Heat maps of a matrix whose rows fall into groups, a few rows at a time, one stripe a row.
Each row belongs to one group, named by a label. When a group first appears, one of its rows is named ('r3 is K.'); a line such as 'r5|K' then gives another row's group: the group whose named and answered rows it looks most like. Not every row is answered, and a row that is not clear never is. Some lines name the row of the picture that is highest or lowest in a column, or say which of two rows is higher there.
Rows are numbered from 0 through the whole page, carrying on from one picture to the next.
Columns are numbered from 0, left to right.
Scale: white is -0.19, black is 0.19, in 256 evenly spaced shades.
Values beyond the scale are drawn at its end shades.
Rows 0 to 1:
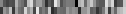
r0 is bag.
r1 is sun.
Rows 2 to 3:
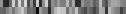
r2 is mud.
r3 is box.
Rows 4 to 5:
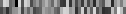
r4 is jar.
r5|mud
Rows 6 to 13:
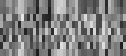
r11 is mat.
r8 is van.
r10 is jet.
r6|box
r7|box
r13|box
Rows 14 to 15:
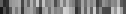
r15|mud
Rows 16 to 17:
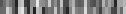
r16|van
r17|van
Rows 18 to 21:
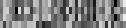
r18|jar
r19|jar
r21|box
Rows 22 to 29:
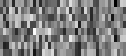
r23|mat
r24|box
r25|mat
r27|van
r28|mud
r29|mud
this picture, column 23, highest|23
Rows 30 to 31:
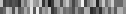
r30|bag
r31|sun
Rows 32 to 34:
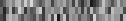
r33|mat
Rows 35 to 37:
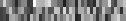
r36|jet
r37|mud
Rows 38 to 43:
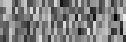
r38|jar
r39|sun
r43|mat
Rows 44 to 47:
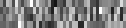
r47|van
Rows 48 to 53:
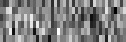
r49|jar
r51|sun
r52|sun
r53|box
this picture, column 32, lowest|48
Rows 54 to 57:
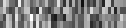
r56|sun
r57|sun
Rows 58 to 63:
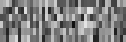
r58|jar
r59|bag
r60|mat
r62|bag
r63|bag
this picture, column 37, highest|58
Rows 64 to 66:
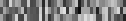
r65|jet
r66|bag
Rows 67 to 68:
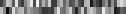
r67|sun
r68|bag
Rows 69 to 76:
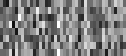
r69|mat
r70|van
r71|van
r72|sun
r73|van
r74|jet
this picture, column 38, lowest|69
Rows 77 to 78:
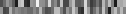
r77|van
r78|mat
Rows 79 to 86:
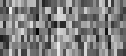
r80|mat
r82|sun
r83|box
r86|mat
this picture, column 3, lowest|80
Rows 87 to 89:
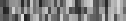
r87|mud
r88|mud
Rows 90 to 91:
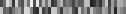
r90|sun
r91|bag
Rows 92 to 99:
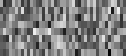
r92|mud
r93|jet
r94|jet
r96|jar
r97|mat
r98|box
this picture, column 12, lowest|96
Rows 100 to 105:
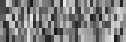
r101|mud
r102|sun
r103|mud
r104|bag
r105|bag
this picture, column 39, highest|105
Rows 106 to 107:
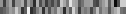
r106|van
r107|mat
